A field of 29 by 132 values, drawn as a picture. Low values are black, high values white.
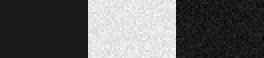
The table splits into one row of 3 panels. Panel 1,1: very low, flat. Panel 1,2: very high, fine-grained, faint in contrast. Panel 1,3: very low, fine-grained, faint in contrast.
